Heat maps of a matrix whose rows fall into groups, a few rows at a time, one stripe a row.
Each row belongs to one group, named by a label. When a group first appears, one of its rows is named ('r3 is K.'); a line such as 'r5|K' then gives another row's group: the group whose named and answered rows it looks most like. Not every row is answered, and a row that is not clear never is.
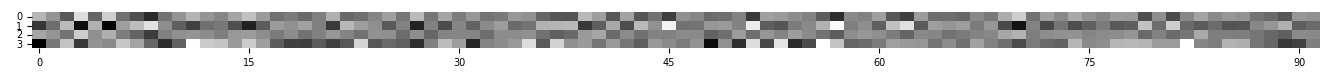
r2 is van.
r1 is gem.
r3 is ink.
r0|van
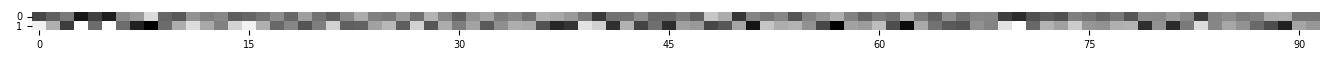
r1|van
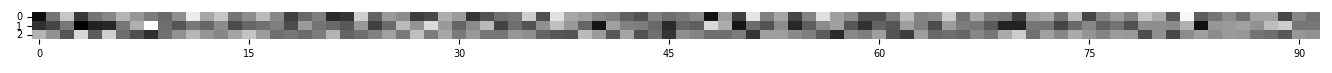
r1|gem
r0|ink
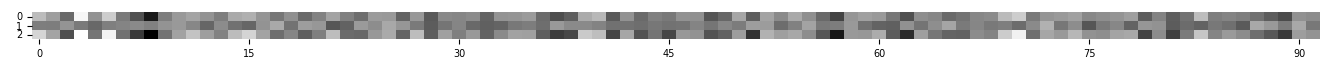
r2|van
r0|van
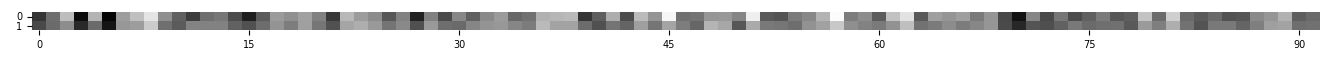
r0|gem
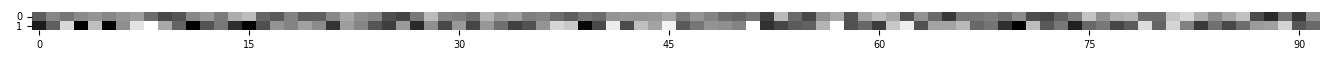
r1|gem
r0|ink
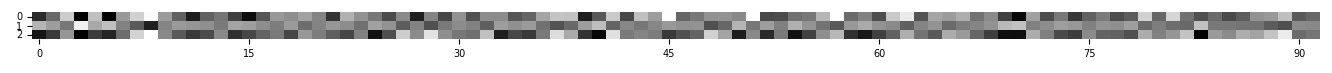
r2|gem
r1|van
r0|gem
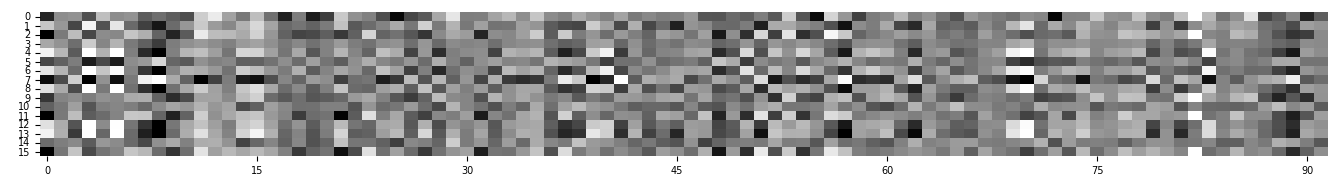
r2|ink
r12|van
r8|van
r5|gem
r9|ink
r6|van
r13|van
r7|gem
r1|van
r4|van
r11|ink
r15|ink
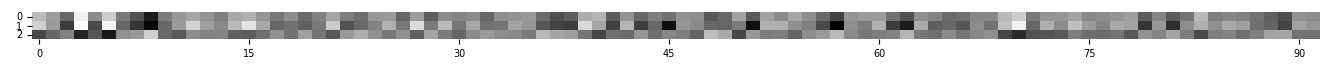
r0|van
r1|van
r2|gem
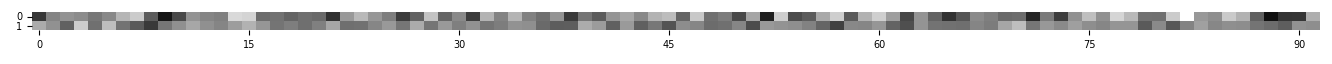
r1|van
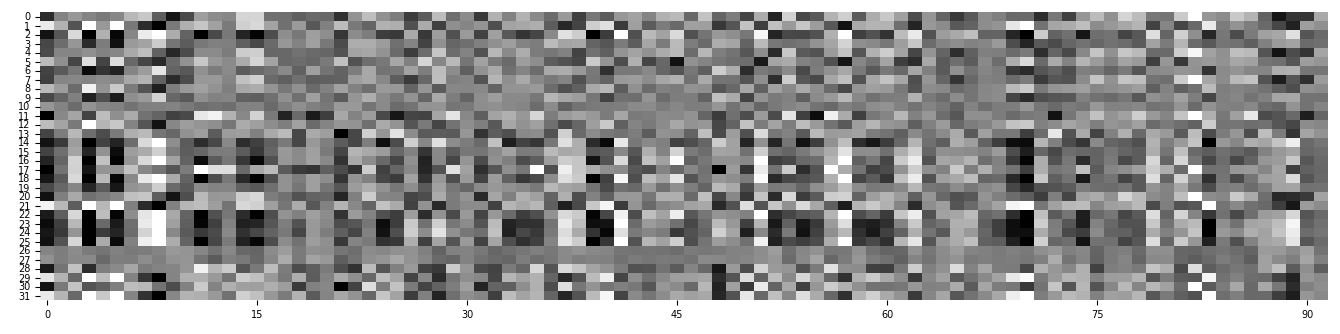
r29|van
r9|gem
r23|gem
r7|ink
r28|ink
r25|gem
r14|gem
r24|gem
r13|ink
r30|ink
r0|ink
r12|van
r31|van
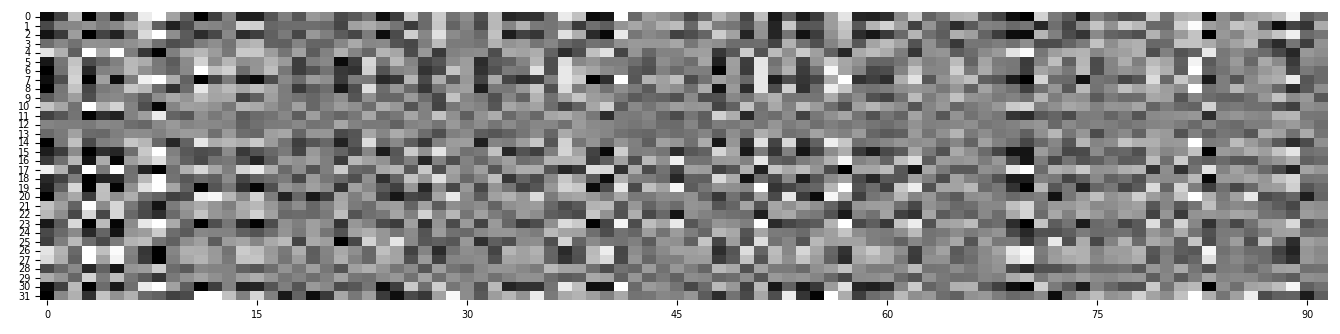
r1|ink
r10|van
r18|gem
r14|ink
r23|gem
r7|gem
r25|ink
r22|van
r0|gem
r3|ink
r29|van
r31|ink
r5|ink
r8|ink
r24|gem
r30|gem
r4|van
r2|gem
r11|gem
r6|ink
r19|gem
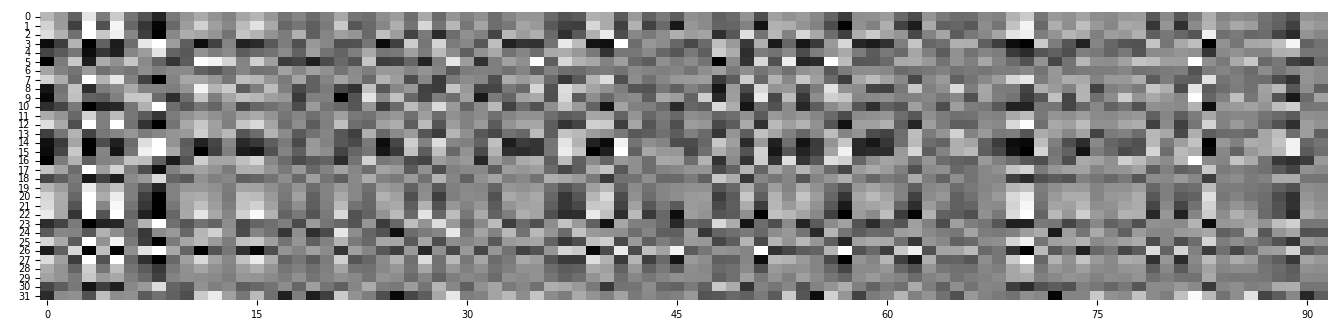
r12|van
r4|gem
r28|van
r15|gem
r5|ink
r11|van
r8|ink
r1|van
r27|van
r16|ink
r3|gem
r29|van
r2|van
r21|van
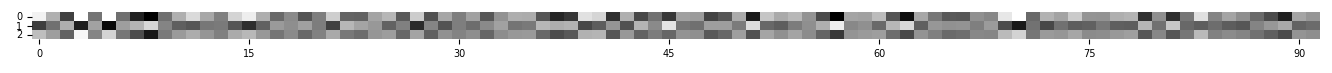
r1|gem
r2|van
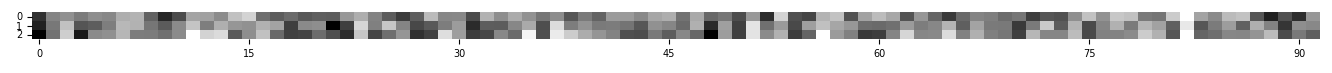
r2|ink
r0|ink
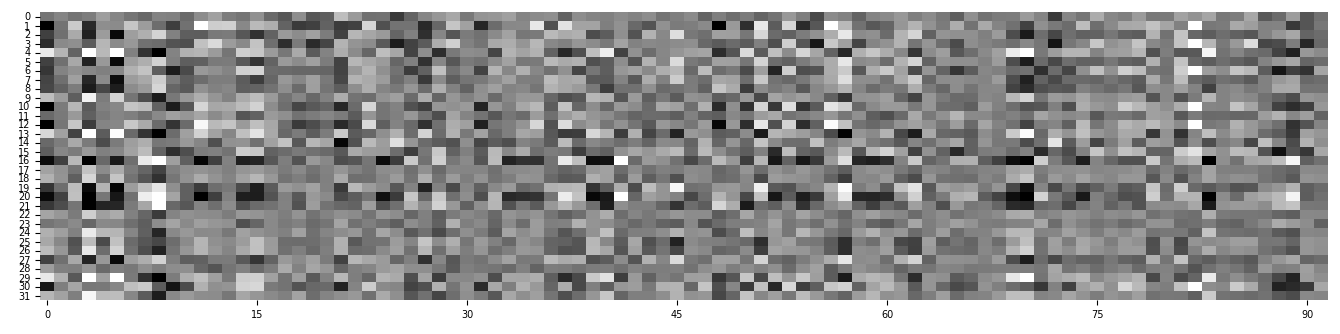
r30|ink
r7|gem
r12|ink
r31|van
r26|van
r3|ink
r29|van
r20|gem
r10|ink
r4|van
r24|van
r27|gem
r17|van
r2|gem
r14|ink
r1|ink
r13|van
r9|van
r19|gem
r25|van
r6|ink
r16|gem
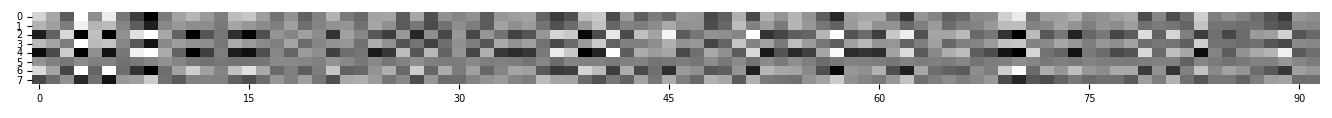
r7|gem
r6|van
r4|gem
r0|van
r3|van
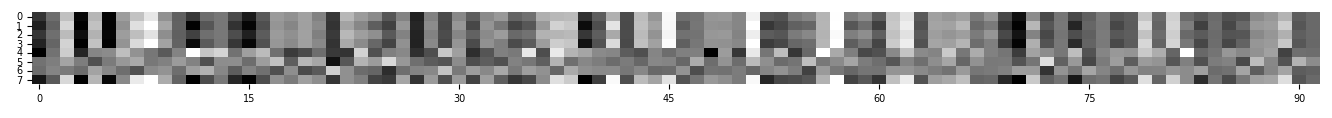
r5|ink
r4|ink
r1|gem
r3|gem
